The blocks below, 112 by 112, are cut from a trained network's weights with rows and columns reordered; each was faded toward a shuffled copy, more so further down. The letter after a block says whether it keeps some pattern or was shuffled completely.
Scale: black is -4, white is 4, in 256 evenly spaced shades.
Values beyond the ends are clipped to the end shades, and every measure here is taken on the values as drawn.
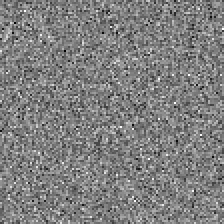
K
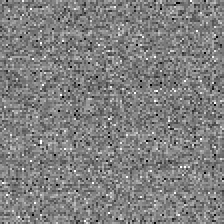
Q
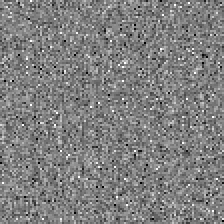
Q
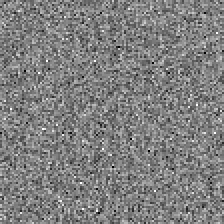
Q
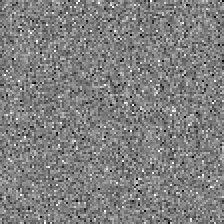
K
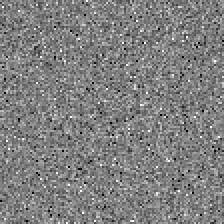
K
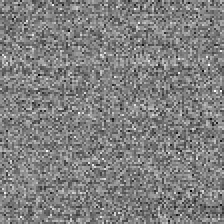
Q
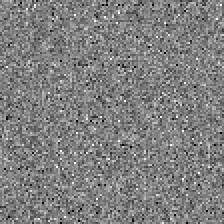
Q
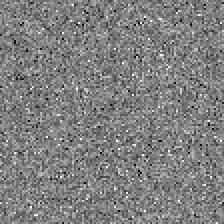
Q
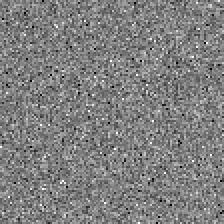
K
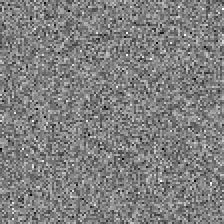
K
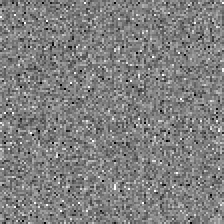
Q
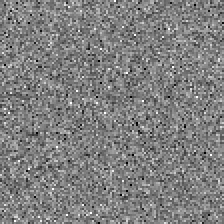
K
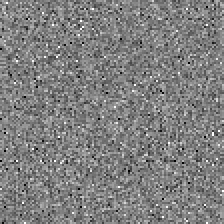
Q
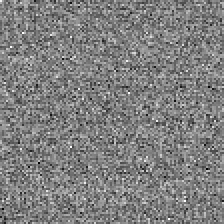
Q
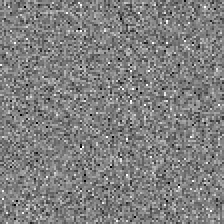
Q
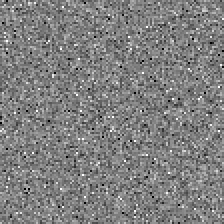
K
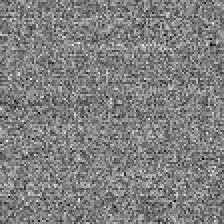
Q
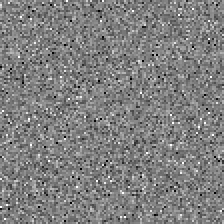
K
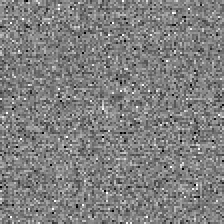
Q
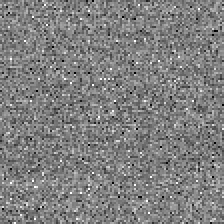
Q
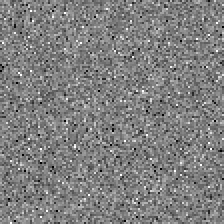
K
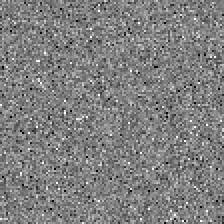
K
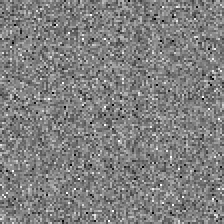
Q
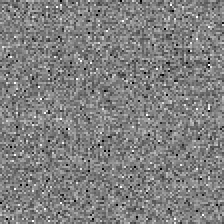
Q
